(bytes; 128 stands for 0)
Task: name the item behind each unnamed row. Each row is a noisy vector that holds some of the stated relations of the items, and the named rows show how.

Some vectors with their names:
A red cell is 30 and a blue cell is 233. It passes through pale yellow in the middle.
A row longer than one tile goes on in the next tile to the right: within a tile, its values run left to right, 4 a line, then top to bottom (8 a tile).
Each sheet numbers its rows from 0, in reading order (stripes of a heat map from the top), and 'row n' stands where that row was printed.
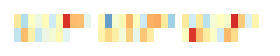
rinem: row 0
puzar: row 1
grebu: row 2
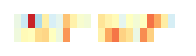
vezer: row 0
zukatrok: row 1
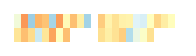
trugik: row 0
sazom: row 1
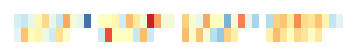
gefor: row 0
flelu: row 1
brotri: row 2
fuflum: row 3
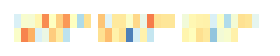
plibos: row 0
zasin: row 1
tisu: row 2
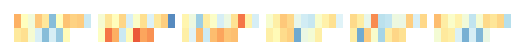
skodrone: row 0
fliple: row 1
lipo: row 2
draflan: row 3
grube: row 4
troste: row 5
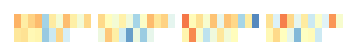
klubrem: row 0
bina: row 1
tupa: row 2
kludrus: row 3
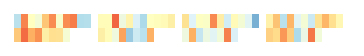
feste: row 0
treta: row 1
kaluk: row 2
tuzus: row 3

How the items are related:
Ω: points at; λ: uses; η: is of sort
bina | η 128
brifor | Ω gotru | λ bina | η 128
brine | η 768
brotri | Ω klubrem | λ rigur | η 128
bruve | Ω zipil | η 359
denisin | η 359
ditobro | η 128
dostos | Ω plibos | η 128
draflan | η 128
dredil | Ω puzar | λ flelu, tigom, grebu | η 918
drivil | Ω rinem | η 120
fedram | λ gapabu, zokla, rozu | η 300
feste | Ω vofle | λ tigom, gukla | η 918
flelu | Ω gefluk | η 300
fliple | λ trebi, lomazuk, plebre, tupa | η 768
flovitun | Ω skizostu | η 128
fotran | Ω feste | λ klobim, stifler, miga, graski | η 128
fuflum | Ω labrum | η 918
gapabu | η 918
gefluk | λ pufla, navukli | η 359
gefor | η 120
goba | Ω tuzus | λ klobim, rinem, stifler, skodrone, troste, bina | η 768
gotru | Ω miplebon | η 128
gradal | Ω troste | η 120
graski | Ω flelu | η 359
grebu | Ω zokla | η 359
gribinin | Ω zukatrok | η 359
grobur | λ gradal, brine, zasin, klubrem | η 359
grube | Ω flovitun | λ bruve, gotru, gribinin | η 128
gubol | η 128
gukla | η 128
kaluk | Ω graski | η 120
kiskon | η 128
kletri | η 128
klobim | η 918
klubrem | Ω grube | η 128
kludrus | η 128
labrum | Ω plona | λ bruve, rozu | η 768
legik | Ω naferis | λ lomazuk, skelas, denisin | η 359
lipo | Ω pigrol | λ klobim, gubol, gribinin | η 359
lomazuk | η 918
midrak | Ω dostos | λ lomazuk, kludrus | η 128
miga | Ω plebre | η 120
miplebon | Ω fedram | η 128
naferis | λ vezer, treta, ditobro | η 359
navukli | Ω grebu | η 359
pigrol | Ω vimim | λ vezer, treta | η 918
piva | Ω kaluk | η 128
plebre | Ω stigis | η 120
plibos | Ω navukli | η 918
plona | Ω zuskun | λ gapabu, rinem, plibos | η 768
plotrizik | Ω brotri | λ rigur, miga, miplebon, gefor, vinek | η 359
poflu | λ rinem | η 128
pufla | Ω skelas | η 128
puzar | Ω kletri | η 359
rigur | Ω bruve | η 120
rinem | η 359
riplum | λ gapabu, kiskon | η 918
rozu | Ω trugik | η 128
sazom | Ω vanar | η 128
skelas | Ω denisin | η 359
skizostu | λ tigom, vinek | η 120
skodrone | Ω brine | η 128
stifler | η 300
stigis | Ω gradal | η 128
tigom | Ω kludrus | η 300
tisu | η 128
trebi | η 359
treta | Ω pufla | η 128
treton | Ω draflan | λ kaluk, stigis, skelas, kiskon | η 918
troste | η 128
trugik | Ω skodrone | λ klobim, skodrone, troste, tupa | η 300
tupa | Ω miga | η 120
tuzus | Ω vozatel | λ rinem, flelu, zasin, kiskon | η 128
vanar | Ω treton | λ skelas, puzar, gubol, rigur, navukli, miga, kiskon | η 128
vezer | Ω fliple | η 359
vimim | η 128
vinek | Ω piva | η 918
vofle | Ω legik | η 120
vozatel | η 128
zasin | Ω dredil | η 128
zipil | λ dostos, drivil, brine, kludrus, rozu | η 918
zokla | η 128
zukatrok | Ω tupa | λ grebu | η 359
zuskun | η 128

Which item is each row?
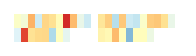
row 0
tigom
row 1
poflu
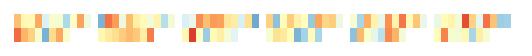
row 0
midrak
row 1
pigrol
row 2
lomazuk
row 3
kiskon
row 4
brine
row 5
vinek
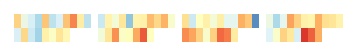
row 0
graski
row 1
grobur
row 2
legik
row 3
labrum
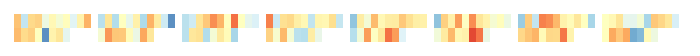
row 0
dostos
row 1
skizostu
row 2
gapabu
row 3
stigis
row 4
fedram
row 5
zipil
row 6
treton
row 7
gukla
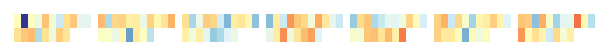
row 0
navukli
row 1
rozu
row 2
gubol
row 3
riplum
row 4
naferis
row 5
brifor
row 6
fotran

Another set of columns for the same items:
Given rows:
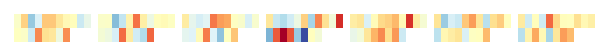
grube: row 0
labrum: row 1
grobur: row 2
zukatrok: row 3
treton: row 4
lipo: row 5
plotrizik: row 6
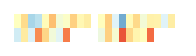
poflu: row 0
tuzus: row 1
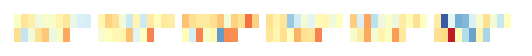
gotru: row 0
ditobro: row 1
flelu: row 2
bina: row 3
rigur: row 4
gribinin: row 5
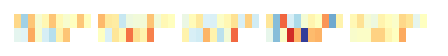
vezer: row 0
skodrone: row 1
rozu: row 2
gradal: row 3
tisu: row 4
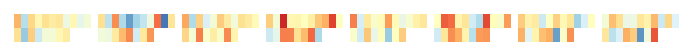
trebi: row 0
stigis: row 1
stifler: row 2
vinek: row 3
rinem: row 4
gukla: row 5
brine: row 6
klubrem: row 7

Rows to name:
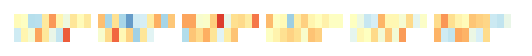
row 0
plona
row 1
miga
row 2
skizostu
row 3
vofle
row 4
goba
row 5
zokla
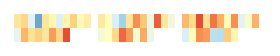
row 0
brotri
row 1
riplum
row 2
grebu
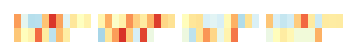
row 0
fedram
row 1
dredil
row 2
zasin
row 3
legik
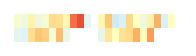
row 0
fuflum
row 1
vanar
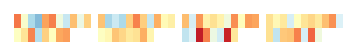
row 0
gefluk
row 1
trugik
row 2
tigom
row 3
plibos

